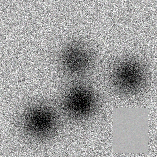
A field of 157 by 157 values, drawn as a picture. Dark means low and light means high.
Mirror symmetry: none. Calmest part: bottom right. Odd patch: calmer, in the bottom right. Dips: four. Ninth with the lowest average: centre.
